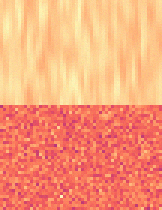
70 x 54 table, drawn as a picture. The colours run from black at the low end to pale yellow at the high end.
The table splits into 2 rows of 1 panel. Panel 1,1: very high, streaked downward, faint in contrast. Panel 2,1: high, fine-grained.
